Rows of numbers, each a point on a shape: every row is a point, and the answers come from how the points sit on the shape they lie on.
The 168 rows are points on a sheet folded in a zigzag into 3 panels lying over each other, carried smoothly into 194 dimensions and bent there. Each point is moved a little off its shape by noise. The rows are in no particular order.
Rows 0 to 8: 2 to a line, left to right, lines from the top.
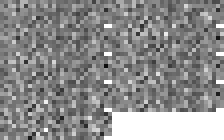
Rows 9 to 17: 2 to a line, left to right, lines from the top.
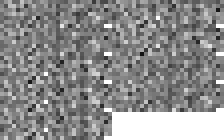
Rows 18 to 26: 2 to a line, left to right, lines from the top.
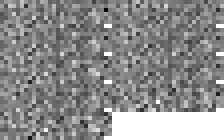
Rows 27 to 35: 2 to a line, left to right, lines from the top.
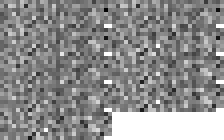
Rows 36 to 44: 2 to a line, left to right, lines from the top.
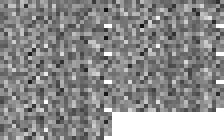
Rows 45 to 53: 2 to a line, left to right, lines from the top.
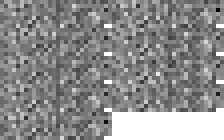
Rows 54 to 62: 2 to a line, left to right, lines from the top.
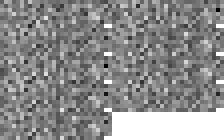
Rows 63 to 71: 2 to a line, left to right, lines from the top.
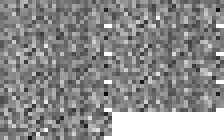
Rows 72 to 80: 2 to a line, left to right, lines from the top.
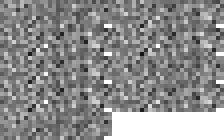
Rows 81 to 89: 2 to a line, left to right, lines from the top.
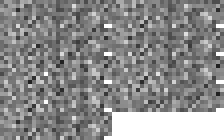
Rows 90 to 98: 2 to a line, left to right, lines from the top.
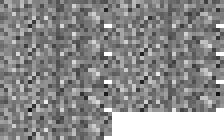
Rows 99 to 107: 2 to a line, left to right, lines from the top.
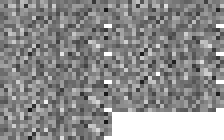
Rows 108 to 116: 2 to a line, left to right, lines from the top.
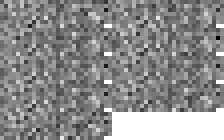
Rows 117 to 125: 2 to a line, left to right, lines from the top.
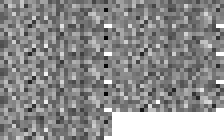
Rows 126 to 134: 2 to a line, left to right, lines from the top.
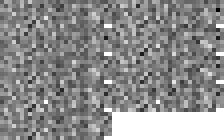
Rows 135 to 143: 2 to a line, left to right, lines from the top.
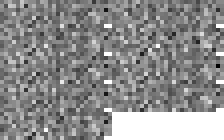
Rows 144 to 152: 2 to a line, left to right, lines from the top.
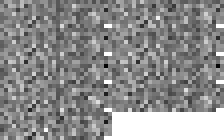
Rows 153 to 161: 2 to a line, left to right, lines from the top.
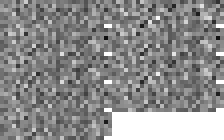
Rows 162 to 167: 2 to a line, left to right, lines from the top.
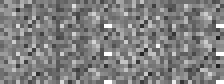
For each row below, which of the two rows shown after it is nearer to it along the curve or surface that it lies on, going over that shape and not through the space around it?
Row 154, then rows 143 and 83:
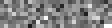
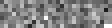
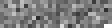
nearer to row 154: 143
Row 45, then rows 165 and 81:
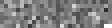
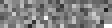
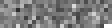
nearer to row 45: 165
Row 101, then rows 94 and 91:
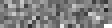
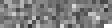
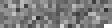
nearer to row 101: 91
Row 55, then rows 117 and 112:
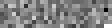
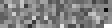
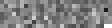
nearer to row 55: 117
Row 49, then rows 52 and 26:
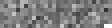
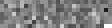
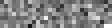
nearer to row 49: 52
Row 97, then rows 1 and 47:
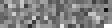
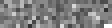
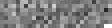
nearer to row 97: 47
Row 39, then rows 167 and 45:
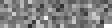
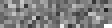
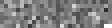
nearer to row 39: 45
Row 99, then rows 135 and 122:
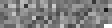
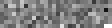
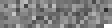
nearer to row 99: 135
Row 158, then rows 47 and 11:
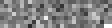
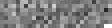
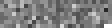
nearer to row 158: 11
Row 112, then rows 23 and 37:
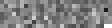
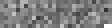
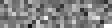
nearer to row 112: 23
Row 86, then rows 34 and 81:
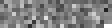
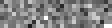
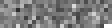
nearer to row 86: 34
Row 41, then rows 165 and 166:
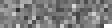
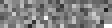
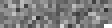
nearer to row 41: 165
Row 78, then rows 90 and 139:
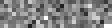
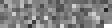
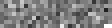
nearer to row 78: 90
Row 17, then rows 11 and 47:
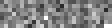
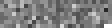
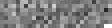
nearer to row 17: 11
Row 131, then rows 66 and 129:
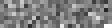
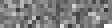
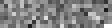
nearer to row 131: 129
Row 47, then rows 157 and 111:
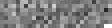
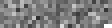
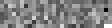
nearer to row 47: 157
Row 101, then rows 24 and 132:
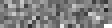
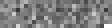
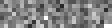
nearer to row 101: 132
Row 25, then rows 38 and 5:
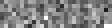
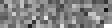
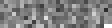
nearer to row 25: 5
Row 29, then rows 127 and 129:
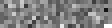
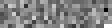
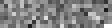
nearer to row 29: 129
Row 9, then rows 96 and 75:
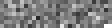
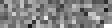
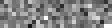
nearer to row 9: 96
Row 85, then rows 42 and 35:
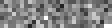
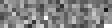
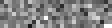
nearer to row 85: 35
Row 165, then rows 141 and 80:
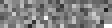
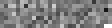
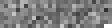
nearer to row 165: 80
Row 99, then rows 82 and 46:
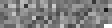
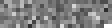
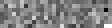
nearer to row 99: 46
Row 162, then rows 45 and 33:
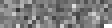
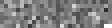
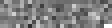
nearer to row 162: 33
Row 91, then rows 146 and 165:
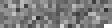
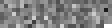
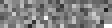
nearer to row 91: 146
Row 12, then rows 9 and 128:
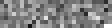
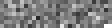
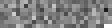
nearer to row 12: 9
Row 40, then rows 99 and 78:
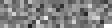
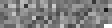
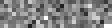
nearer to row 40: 78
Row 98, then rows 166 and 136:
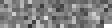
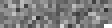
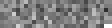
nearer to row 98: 136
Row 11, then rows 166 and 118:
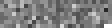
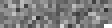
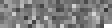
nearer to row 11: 166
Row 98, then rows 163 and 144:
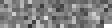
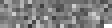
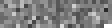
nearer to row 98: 163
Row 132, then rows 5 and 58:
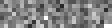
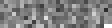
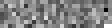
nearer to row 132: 5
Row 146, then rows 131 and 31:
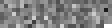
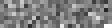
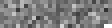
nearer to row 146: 31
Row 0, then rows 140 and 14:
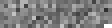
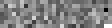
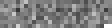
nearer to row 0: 140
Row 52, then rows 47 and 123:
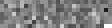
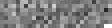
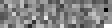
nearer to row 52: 47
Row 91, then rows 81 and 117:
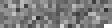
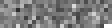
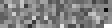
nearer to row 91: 117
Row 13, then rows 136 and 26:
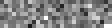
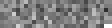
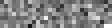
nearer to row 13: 26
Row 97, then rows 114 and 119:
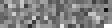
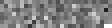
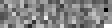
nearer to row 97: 119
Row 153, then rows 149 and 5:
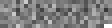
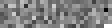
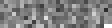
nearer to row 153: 5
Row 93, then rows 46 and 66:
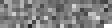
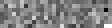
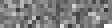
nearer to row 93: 66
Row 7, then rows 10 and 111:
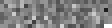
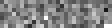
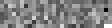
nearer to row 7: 10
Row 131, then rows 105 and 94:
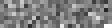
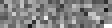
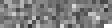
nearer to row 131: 105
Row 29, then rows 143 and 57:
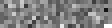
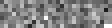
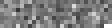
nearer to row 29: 143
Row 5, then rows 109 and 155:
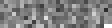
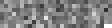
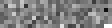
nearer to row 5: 109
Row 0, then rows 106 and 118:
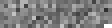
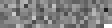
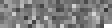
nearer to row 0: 106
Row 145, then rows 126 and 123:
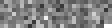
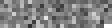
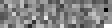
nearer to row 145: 126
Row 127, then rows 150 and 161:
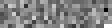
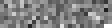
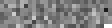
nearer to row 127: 150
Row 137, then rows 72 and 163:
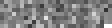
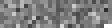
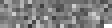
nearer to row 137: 163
